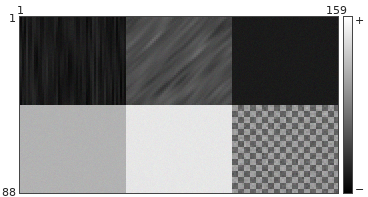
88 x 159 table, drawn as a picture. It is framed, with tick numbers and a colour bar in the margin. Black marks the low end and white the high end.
The table splits into 2 rows of 3 panels. Panel 1,1: very low, streaked downward, faint in contrast. Panel 1,2: low, slanting up to the right, faint in contrast. Panel 1,3: very low, flat. Panel 2,1: high, flat. Panel 2,2: very high, flat. Panel 2,3: middling, checkered, strong in contrast.
